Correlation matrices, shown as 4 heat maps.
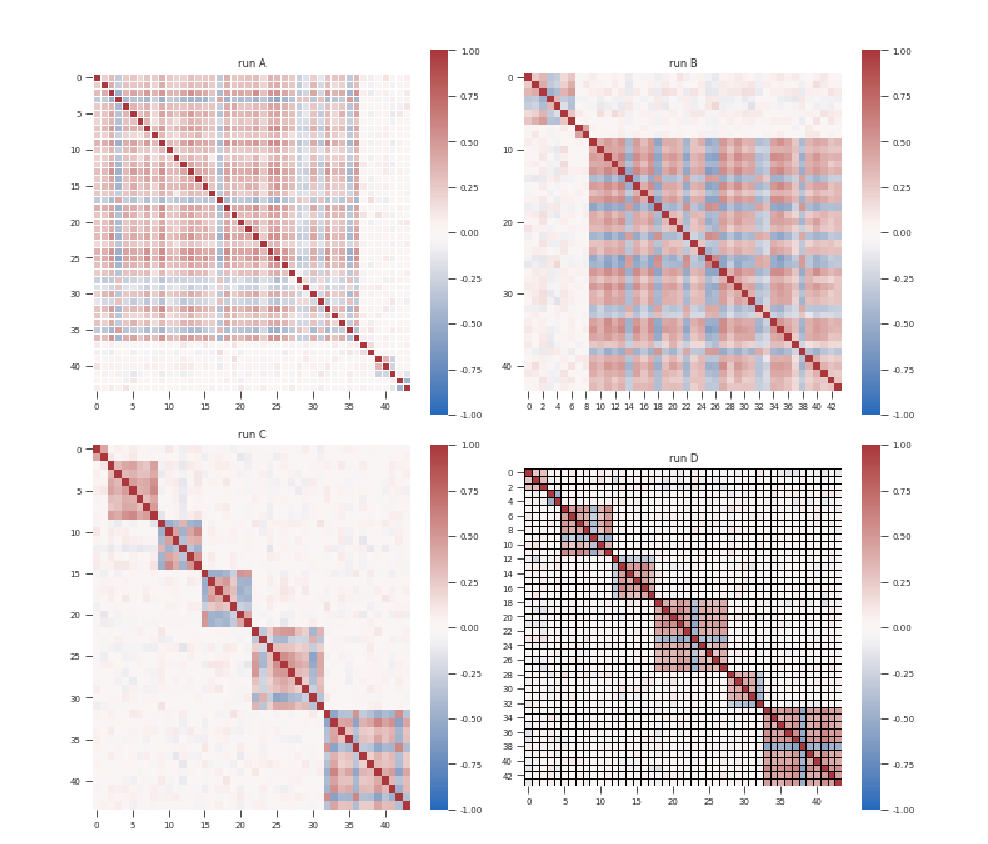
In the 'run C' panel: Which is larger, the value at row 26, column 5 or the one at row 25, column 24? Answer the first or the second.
the second
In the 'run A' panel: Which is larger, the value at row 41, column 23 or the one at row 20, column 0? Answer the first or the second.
the second
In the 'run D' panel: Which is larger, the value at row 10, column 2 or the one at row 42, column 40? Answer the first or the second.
the second
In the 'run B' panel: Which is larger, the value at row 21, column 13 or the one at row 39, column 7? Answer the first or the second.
the first
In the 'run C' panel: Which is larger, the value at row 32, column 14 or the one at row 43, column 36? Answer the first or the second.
the first
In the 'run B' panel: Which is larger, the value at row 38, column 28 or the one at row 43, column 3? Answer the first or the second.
the second
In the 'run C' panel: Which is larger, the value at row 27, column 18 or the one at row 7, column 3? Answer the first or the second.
the second
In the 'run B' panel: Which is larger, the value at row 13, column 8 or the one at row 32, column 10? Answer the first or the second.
the first
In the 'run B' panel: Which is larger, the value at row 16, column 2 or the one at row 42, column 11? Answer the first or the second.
the second
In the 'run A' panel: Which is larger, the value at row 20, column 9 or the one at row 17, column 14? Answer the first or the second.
the first
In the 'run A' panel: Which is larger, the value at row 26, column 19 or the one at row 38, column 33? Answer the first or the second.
the first
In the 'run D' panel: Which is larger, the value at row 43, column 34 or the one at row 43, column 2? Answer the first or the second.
the first
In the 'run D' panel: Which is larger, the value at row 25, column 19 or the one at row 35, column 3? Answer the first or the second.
the first
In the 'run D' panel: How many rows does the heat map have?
44
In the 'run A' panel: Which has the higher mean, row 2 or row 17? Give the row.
2
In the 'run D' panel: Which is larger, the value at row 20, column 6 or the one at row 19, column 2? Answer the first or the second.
the first
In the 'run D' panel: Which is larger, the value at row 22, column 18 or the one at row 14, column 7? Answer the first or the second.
the first
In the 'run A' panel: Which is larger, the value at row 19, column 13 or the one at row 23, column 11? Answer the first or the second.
the first
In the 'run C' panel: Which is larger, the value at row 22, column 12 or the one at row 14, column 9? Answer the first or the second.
the first
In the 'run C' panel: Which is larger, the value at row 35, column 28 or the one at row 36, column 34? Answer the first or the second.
the first
